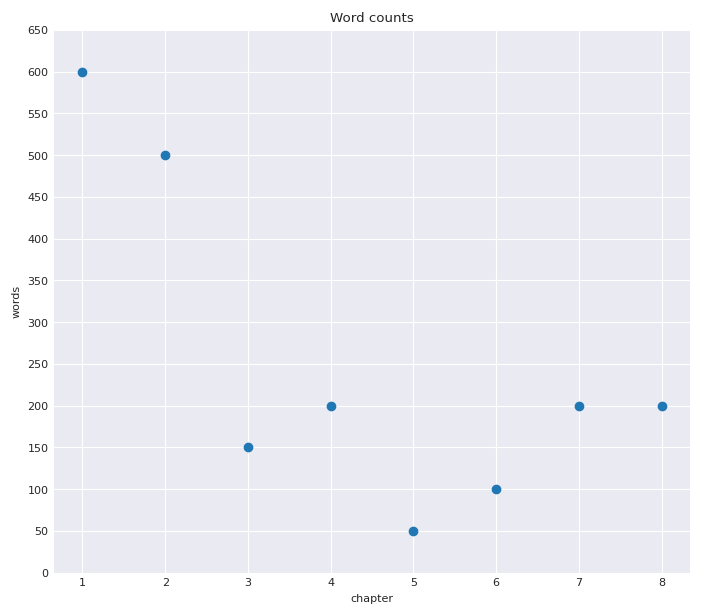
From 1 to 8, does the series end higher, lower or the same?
lower
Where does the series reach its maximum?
1
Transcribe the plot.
Title: Word counts
x-axis: chapter, ticks 1 2 3 4 5 6 7 8
y-axis: words, ticks 0 50 100 150 200 250 300 350 400 450 500 550 600 650
Values:
600 500 150 200 50 100 200 200
